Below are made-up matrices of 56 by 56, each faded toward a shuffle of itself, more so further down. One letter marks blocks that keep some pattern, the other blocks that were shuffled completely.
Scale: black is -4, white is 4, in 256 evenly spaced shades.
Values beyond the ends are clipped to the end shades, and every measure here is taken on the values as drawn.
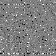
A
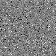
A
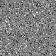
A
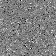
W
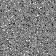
W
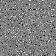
A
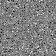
A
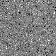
A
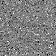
A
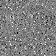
A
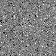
A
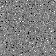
A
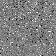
A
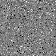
A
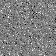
W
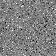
W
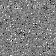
A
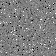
W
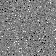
W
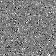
W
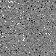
A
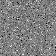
A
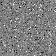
W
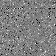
A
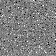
W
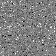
A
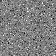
W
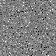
A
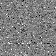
A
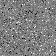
W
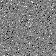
A
